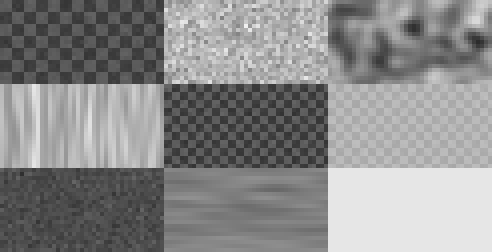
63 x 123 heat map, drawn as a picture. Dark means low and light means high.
The table splits into 3 rows of 3 panels. Panel 1,1: low, checkered. Panel 1,2: high, fine-grained. Panel 1,3: middling, blotchy, strong in contrast. Panel 2,1: high, streaked downward. Panel 2,2: low, checkered. Panel 2,3: high, checkered, faint in contrast. Panel 3,1: low, fine-grained, faint in contrast. Panel 3,2: middling, streaked across, faint in contrast. Panel 3,3: very high, flat.
